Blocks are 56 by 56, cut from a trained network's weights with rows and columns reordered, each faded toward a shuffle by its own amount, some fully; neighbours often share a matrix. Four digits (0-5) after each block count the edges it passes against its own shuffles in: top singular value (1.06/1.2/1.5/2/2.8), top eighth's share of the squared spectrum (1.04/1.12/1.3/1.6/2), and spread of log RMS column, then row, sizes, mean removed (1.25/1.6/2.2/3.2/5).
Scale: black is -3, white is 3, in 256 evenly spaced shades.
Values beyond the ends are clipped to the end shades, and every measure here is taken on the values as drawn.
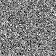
1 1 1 0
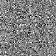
3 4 2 2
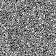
0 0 0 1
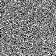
2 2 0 1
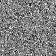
1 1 0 0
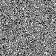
1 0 0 0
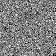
2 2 0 0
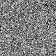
0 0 0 0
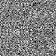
3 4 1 2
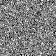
2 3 0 1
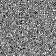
0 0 0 0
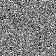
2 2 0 0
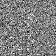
1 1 1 0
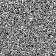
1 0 0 0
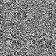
3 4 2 2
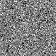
2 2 0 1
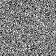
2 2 0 1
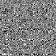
3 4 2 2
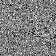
0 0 0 0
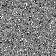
0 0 0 0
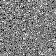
0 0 0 0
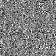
2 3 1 1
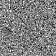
0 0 0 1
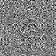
3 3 2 2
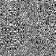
3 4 2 2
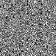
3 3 1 1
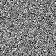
0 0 0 0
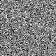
2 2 0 0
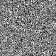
1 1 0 0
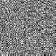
4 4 2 2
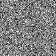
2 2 1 1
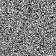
2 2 0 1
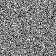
1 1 0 0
